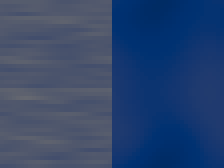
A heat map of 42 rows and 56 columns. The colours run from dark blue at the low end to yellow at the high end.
It is made of 1 by 2 panels. Panel 1,1: low, streaked across, faint in contrast. Panel 1,2: very low, smooth, faint in contrast.
